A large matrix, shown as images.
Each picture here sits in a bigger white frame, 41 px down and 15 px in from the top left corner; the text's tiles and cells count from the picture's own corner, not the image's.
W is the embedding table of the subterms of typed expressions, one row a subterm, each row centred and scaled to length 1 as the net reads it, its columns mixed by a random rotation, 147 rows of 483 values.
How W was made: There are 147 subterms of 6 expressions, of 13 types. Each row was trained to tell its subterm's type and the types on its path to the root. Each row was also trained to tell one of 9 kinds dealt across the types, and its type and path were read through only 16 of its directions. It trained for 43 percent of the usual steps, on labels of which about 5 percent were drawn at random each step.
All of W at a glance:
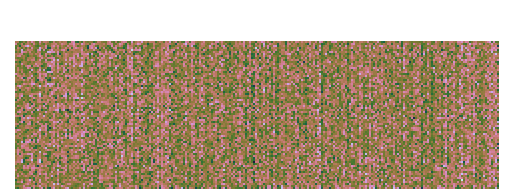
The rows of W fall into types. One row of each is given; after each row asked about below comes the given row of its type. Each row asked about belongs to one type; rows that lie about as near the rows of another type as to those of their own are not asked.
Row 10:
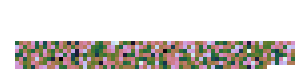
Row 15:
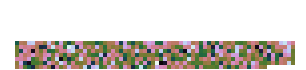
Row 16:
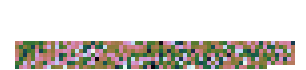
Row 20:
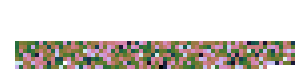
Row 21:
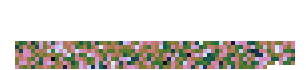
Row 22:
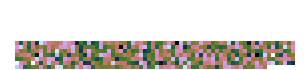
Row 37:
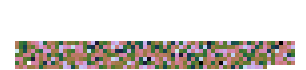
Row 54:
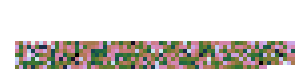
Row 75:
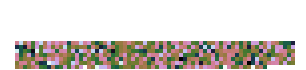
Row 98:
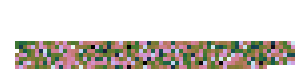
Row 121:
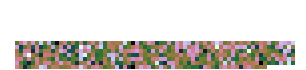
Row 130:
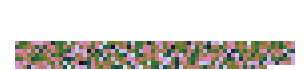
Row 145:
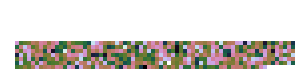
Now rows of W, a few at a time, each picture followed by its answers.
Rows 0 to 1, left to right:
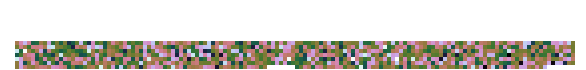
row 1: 145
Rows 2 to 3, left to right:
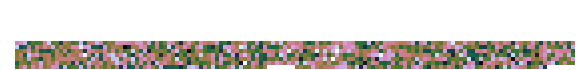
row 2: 121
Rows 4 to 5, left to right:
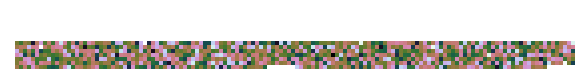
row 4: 98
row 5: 15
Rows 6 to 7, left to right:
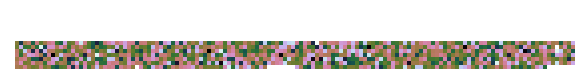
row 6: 37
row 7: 130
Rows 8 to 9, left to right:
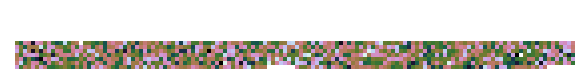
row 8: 37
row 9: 121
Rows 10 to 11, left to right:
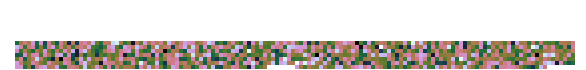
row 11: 22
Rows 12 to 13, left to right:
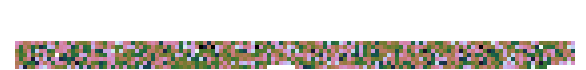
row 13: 75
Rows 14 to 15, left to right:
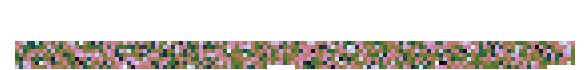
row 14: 130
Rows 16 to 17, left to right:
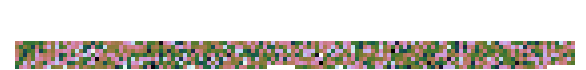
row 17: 21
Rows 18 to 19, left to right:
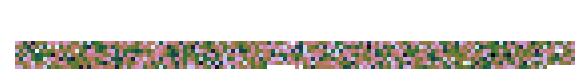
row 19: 145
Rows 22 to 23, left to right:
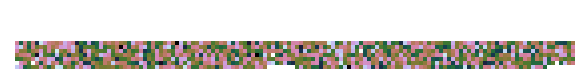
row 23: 75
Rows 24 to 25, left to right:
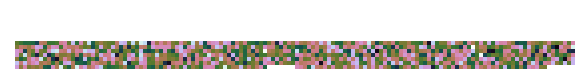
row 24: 98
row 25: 75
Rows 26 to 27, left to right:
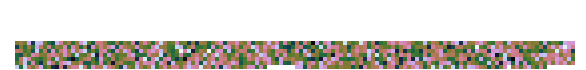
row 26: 130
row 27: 37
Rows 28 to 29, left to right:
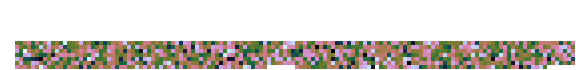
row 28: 37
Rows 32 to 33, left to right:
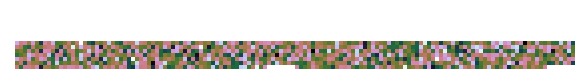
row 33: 16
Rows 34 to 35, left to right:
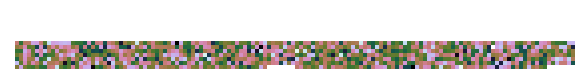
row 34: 22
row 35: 54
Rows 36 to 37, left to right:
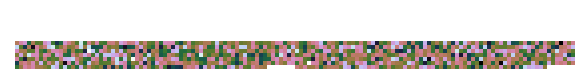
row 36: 121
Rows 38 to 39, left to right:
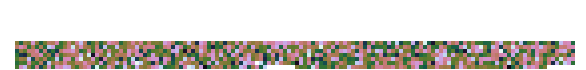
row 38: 15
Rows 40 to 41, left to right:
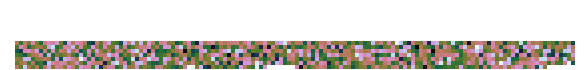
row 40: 15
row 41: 20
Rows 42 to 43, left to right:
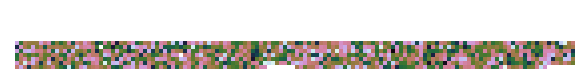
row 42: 21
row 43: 21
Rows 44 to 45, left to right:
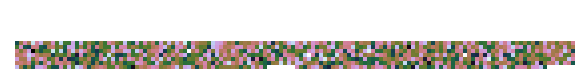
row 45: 54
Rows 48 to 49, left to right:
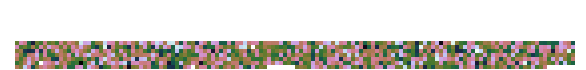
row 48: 98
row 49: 16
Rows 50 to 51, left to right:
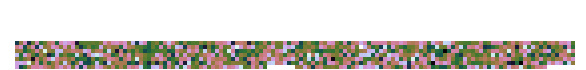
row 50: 37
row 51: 20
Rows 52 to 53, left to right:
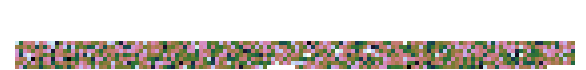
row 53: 121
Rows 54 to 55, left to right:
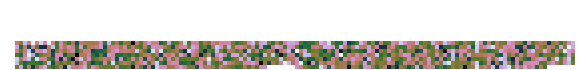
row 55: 20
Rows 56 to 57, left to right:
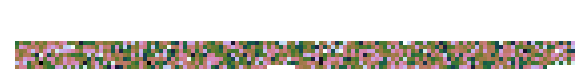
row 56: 21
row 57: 37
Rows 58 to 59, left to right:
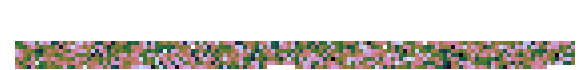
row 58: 75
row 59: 10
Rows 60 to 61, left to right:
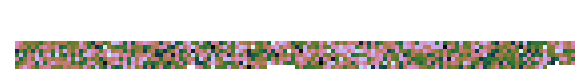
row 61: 21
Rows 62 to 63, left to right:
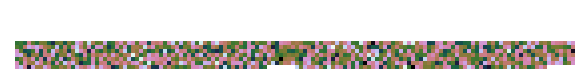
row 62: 98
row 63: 130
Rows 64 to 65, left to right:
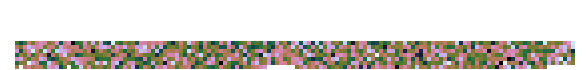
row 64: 21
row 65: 37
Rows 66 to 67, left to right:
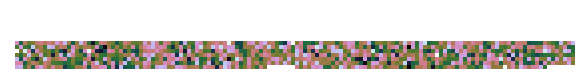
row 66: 54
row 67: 98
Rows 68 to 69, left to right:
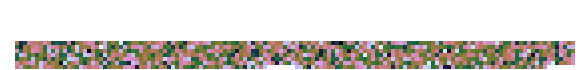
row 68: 145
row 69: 121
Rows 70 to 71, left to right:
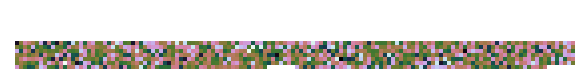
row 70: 10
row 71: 15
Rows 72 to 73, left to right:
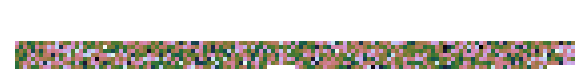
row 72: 16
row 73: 20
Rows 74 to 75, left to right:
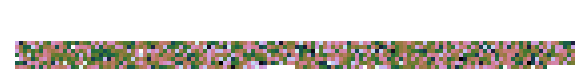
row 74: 54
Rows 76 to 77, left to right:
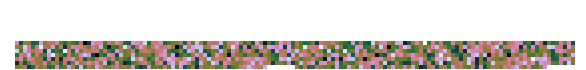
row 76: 145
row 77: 145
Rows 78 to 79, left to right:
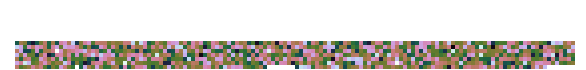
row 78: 98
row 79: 10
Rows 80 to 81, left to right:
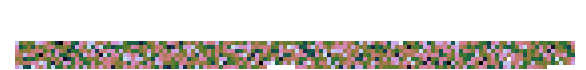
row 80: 121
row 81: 98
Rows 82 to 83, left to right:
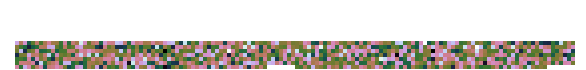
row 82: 20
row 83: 98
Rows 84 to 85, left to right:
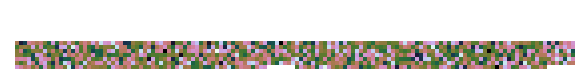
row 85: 16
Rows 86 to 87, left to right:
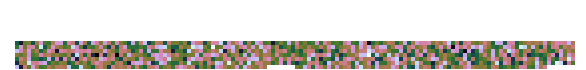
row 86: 130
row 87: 37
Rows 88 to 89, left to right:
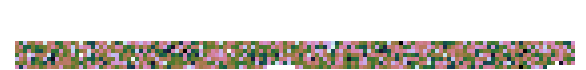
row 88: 54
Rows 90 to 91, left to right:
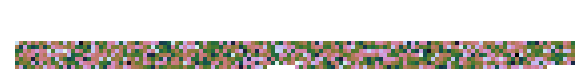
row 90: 16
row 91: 20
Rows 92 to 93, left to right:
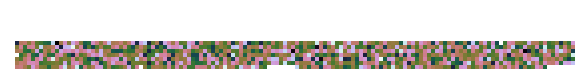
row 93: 130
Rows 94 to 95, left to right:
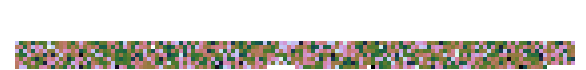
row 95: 22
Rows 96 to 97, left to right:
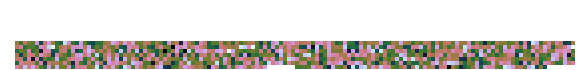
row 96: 37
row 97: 121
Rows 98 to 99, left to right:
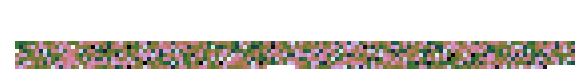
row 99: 75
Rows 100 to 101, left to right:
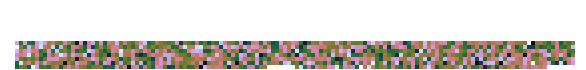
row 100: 121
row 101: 145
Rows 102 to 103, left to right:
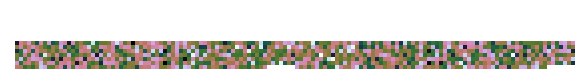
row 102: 10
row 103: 15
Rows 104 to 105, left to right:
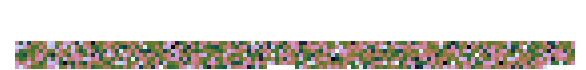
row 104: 22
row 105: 21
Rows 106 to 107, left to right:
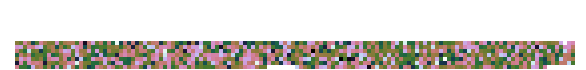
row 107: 15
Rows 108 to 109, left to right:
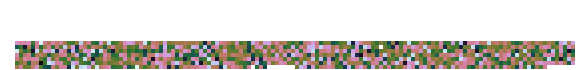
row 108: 75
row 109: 21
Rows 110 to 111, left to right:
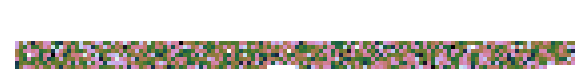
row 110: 121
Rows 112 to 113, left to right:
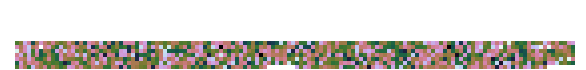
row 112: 98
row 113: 54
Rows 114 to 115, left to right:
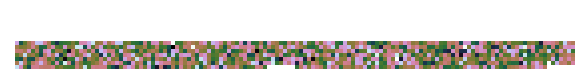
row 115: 37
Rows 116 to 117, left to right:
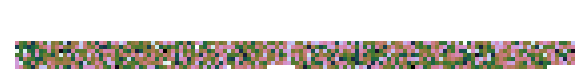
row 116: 20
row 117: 54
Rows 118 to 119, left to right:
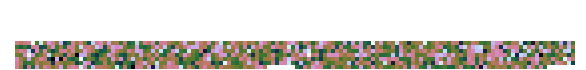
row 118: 54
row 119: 121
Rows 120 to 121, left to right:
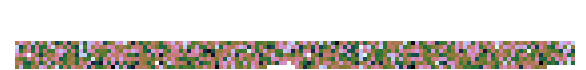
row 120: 121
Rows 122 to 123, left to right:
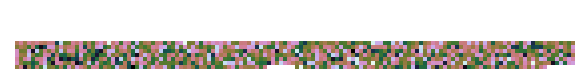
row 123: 145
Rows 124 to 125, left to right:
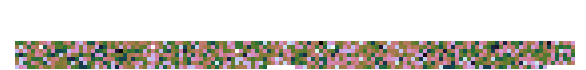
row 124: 15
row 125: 15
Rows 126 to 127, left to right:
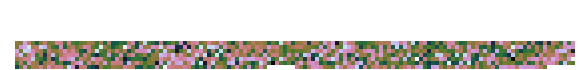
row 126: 21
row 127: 37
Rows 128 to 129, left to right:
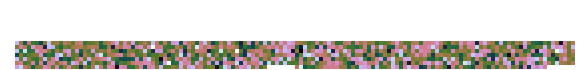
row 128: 15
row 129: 145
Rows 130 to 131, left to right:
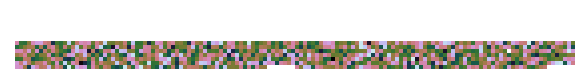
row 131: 20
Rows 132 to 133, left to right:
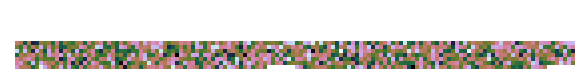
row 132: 145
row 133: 54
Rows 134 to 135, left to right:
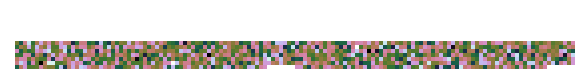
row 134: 21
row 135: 130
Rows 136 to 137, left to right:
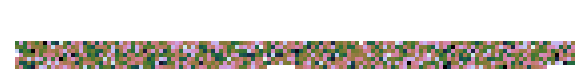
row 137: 10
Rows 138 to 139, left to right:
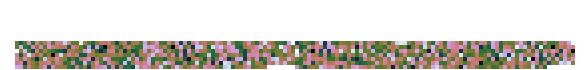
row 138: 54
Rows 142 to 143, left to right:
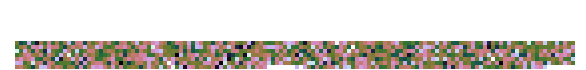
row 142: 145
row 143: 15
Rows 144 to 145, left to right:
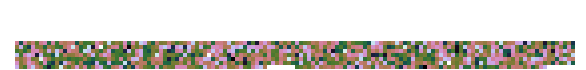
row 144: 54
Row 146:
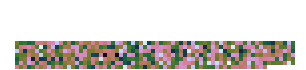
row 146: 130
